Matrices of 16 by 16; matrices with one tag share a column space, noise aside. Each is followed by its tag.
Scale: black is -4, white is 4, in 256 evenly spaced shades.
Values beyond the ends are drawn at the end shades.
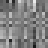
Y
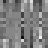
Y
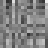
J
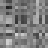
J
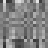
Y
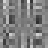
J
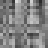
J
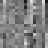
J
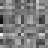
J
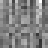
J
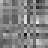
J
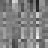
Y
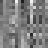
J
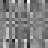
Y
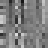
J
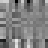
Y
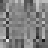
Y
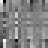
Y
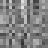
J
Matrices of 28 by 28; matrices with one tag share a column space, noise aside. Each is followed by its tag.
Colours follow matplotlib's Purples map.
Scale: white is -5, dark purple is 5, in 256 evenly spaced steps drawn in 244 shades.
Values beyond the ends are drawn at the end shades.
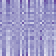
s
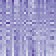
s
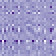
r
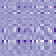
r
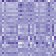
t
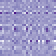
r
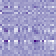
r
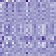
t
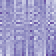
s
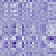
t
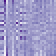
s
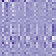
t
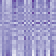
s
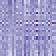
s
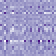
r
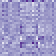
t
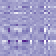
r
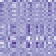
t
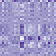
t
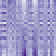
s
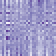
s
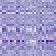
r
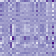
t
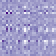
r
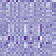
t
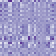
t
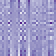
s
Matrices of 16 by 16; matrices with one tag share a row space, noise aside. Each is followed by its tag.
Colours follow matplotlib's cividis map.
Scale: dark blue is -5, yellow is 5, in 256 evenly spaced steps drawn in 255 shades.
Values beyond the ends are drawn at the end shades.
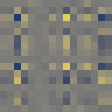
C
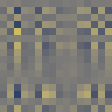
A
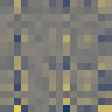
C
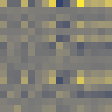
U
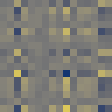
C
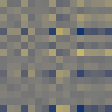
U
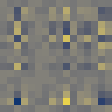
C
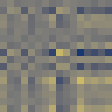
U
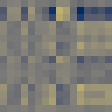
U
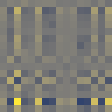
A
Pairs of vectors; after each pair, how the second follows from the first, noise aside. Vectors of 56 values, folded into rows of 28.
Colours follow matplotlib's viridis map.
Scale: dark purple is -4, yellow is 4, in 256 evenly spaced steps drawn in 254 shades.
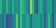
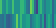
copied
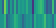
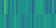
shrunk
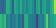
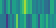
wrapped around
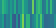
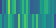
wrapped around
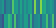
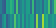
wrapped around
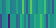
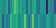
reversed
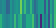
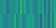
shrunk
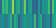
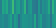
shrunk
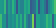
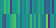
wrapped around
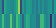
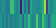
wrapped around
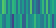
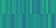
shrunk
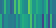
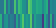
copied
